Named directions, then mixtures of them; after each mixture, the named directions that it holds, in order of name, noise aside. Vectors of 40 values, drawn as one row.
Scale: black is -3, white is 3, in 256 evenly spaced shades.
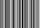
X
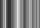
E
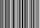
X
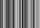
E, X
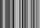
E, X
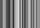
E, X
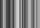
E, X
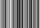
E, X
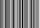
X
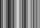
E, X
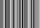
X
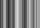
E, X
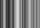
E, X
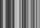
E, X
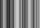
E, X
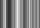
E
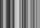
E, X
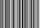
X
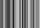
E, X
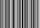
X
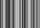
E, X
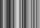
E, X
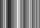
E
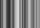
E, X
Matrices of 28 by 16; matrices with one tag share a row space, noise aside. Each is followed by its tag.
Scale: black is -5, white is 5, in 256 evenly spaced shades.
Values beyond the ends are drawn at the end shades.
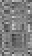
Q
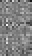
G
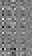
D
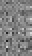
G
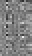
G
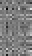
G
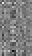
D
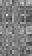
G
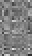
Q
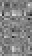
Q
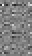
Q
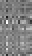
G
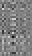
D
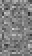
Q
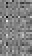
G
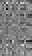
G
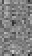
Q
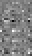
Q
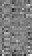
Q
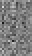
D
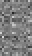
Q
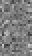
Q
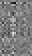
D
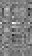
Q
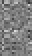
Q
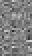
Q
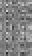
G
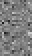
Q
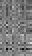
G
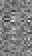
Q
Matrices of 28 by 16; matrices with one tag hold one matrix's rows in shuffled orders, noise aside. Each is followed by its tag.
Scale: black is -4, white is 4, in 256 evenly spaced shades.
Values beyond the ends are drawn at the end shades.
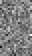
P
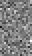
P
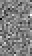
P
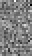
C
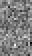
C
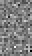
C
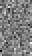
P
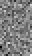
P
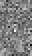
C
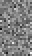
P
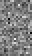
C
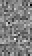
C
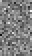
P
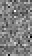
C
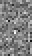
C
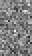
C
